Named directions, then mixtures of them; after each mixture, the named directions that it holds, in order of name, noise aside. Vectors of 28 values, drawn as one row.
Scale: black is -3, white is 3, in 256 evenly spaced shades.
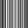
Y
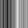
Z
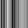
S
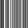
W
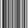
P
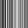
Y, Z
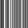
W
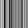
W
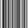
P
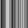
S, Y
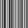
W, Y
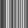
S, Y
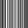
Y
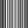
Y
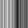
Z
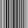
Y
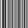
P, Y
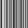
P, Y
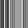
W, Z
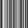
P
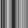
S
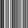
S, W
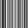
P, Y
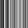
W, Z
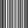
Y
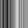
Z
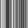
S, Y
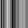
S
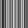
P, Y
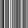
P, W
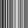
Y, Z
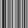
P, Y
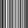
Y
